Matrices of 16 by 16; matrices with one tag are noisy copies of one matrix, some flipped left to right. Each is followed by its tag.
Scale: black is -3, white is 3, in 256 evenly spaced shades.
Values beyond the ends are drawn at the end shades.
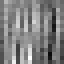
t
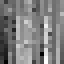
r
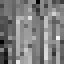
r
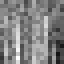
r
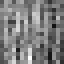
t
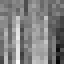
r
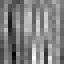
t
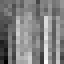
r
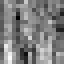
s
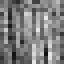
t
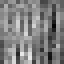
t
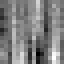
s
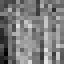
r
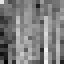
r
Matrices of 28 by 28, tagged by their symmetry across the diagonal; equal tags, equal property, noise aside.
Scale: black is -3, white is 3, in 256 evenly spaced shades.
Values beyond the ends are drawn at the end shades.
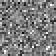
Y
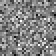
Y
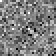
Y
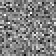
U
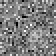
Y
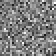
U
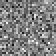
U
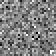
Y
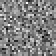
U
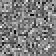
Y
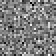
U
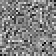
Y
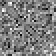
Y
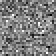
U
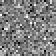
U
